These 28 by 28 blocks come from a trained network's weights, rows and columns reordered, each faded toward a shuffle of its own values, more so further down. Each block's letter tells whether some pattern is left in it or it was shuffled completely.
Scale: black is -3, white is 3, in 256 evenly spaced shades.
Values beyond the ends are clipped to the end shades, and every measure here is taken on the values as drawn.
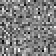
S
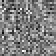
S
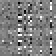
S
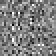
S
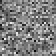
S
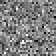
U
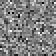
U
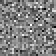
U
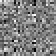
S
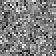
U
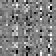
S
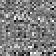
S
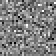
U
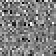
S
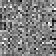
S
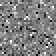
U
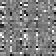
S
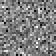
U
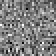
S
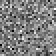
U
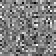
S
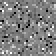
U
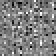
S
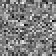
S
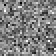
U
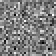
S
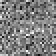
S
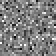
U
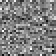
S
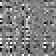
S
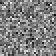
U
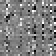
S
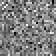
U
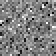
U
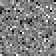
U
